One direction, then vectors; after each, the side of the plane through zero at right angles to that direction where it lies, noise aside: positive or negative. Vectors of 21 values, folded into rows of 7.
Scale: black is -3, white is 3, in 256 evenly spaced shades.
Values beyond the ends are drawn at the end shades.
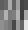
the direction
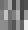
positive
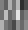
positive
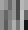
negative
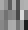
negative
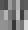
positive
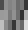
positive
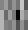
negative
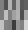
positive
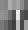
positive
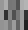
negative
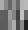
negative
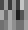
negative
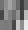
positive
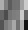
negative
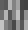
positive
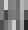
negative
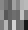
negative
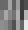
positive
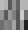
negative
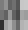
negative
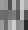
negative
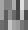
negative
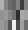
negative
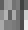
positive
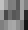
negative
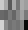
negative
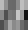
negative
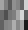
negative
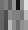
negative
